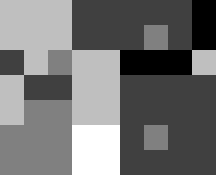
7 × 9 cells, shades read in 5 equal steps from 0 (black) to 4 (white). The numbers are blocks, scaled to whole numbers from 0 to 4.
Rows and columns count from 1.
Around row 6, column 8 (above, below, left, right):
1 1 2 1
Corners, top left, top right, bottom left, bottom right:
3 0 2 1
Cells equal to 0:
5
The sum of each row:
14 15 15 15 17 19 18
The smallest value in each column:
1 1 1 1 1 0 0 0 0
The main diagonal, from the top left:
3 3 2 3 3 1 1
